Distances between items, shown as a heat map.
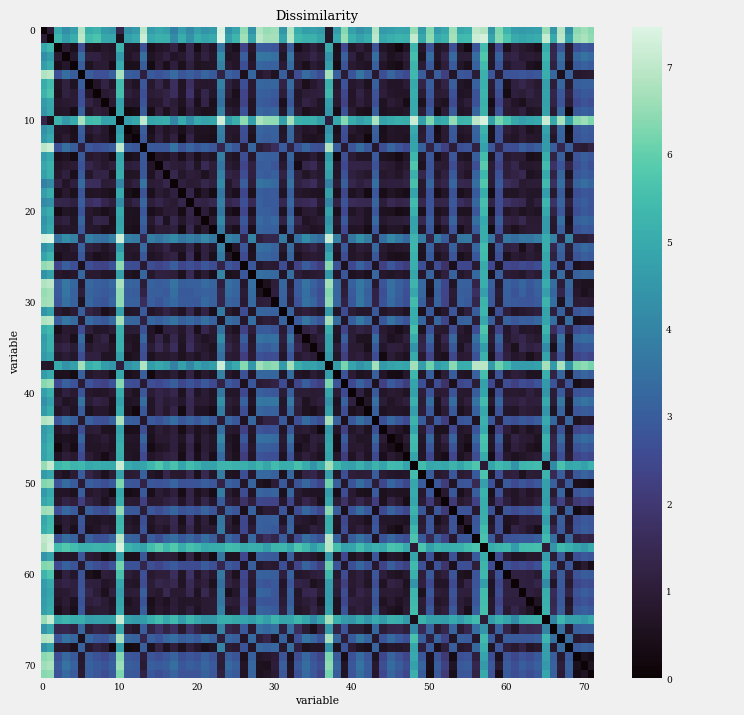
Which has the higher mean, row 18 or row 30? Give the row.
30
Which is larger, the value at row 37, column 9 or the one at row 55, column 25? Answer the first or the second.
the first
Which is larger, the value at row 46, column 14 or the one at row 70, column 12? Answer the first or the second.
the second
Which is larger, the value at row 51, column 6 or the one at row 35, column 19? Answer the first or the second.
the second
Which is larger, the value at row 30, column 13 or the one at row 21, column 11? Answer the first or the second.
the first
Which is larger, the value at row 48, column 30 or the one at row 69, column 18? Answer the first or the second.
the first
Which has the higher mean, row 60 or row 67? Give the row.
67
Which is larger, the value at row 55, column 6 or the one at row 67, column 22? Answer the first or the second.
the second
